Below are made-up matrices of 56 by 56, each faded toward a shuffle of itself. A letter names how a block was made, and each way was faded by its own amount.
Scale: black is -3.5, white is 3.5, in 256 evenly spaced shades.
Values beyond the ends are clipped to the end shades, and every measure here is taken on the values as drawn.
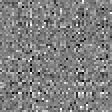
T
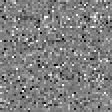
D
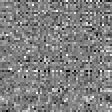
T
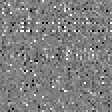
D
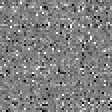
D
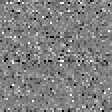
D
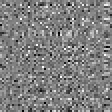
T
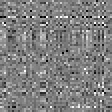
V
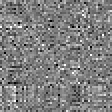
T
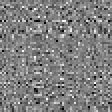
T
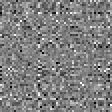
T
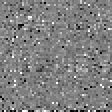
D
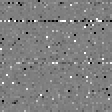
D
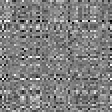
V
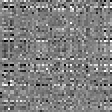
V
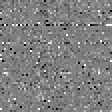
D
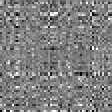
V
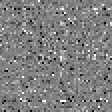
D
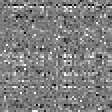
T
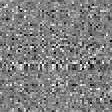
T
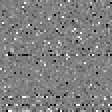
D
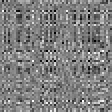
V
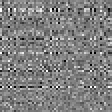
V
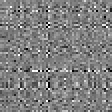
V
